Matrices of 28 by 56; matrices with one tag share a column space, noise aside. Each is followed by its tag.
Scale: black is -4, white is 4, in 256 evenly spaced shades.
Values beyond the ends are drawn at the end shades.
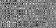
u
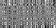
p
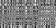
p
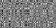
u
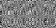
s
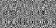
s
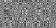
u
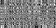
p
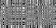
p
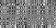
p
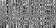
p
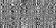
p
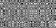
u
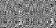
s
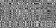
u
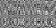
s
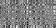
p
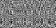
s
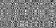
u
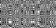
s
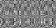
s
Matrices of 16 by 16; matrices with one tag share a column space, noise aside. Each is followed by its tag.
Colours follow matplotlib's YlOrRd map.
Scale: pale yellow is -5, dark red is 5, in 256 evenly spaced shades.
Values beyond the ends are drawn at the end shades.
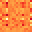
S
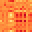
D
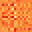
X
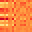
S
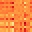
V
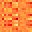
S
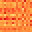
S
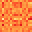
S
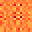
X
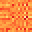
X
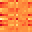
S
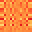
S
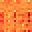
D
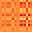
S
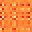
X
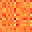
S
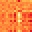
D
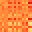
V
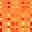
V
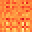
V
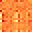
D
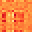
D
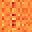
S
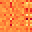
S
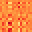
V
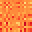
V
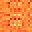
S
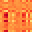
D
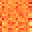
V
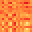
V
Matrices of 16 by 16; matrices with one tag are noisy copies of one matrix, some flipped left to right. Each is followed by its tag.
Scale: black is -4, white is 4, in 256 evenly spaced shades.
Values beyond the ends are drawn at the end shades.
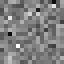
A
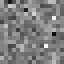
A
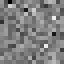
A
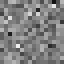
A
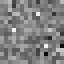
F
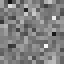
A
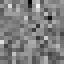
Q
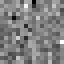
Q
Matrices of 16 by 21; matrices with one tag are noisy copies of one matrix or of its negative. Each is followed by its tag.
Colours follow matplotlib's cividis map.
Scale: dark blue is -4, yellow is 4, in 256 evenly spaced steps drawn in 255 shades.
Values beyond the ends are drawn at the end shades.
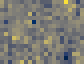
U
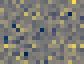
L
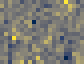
U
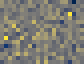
L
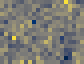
U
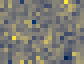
U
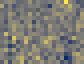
U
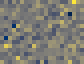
L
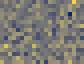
L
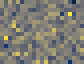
L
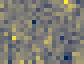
U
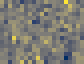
U
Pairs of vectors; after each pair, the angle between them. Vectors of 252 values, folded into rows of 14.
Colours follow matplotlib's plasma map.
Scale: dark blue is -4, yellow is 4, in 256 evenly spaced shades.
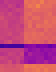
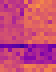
nearly parallel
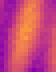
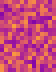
orthogonal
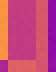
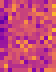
partly opposed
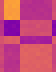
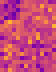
partly opposed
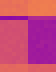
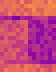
nearly parallel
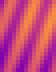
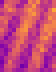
nearly parallel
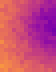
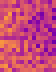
partly aligned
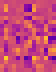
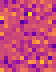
orthogonal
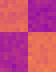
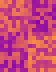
partly aligned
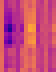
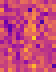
partly aligned
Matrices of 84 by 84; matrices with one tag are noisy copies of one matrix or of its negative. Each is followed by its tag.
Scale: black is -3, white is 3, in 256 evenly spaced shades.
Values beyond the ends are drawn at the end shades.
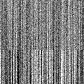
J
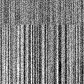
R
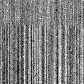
R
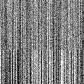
J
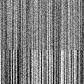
J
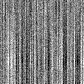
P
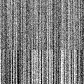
J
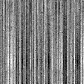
P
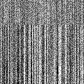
R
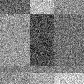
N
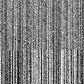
J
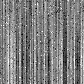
P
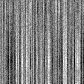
P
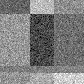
N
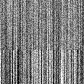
J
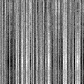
P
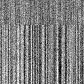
R
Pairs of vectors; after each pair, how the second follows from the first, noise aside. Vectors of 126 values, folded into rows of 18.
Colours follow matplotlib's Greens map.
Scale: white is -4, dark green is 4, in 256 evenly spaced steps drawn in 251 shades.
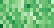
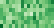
sign-scrambled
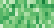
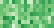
shuffled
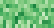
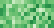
shuffled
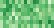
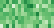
shuffled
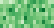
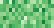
sign-scrambled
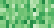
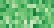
sign-scrambled
